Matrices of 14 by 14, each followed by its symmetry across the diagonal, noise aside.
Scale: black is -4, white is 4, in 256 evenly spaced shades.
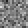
antisymmetric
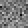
neither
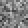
antisymmetric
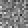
neither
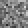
antisymmetric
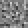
antisymmetric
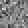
neither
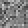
antisymmetric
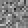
antisymmetric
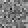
neither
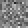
neither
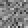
neither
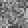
antisymmetric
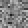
neither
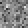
neither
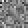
antisymmetric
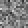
antisymmetric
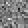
antisymmetric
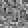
neither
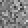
neither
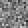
antisymmetric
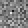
antisymmetric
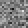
neither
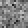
neither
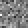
neither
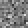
neither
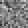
antisymmetric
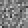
neither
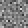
antisymmetric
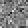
antisymmetric
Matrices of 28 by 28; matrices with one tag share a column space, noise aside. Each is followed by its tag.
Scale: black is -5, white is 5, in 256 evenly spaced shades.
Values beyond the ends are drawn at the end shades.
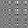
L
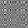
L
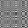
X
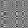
X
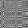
X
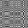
X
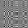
X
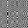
X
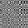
L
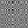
L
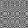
X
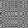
X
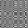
X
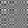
L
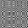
X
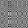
X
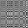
X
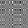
L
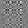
L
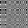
L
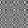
L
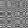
X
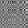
L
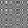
L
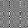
X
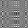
X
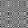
X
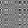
L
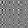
L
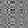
L
